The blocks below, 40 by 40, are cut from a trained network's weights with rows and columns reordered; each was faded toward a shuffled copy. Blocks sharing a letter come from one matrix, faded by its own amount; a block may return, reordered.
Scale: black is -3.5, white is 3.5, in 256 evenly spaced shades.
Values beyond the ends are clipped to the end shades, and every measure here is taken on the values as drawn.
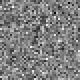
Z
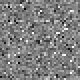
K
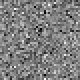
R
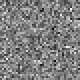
Z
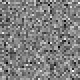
R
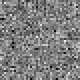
R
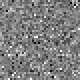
K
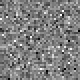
K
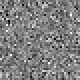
K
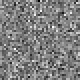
Z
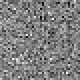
R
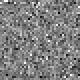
K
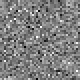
K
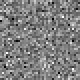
K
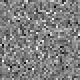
K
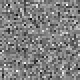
K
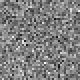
Z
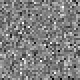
K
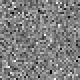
K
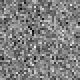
Z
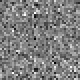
R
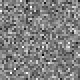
R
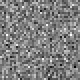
Z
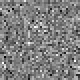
K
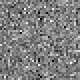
K
